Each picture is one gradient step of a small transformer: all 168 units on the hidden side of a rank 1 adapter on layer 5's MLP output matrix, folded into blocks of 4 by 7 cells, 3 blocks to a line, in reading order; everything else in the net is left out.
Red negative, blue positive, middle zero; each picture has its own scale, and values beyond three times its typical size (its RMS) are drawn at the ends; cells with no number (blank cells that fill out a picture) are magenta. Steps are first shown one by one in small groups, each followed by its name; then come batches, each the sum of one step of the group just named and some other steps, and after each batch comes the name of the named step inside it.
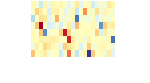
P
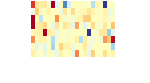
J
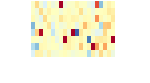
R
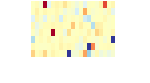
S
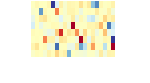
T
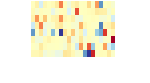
P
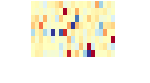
P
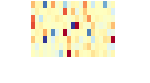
J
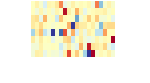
R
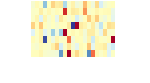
P
